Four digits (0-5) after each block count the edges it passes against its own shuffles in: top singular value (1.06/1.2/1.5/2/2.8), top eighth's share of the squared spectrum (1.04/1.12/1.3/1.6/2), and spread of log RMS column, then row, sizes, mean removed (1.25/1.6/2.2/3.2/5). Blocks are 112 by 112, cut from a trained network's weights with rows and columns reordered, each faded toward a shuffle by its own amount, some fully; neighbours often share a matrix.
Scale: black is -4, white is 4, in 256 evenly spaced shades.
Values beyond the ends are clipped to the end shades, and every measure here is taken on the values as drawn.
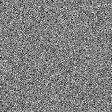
2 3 1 1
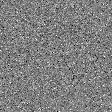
0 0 0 0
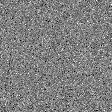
0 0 0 0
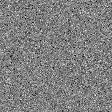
0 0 0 0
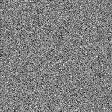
2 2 1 0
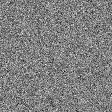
0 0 0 0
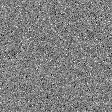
0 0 0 0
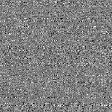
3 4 1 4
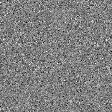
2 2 0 2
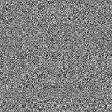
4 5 2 3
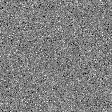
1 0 0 0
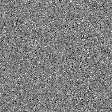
2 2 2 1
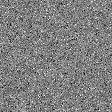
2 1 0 0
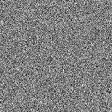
3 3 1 0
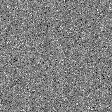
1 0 0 0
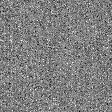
2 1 0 0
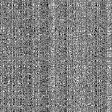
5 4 2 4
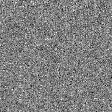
2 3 1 1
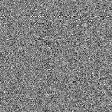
3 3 1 2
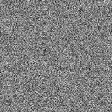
4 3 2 0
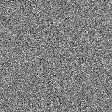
2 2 1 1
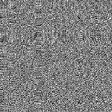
3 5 2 2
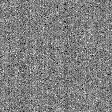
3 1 0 0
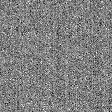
2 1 0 0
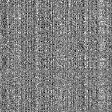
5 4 2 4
